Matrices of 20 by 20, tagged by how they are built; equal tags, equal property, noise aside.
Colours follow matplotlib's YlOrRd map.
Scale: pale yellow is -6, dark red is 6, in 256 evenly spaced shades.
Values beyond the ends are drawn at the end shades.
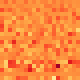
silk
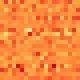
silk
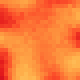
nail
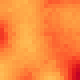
nail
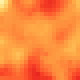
nail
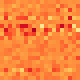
silk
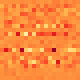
silk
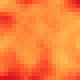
nail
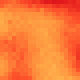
nail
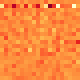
silk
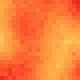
nail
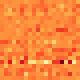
silk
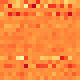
silk
